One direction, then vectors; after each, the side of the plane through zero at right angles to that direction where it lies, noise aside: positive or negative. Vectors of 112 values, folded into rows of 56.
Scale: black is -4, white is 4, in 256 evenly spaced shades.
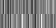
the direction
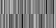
negative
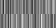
positive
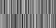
negative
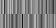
negative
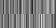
positive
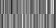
positive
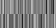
negative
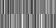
positive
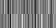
positive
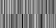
negative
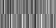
positive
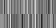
negative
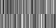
positive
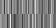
negative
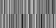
negative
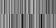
negative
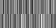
positive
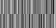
negative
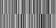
negative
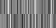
negative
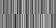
positive
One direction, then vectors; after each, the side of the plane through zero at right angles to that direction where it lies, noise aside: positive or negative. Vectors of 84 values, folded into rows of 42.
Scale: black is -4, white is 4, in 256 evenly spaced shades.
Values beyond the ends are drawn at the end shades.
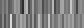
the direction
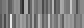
positive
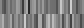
positive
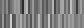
positive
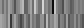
negative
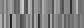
negative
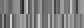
positive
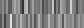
positive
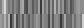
negative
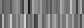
positive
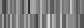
positive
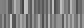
positive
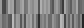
negative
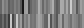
positive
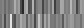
positive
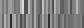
negative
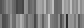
positive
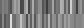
positive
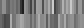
positive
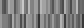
negative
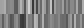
negative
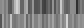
positive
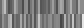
positive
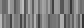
negative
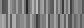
negative
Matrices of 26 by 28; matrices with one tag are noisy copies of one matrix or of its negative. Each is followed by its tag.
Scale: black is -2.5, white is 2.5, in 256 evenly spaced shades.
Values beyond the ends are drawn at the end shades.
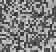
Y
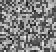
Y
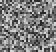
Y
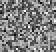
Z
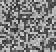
Y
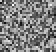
Y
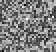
Y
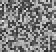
Z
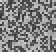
Z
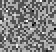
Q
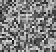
Y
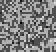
Y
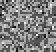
Y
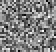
Y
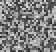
Y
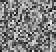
Z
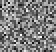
Q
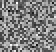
Q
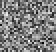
Q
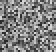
Z
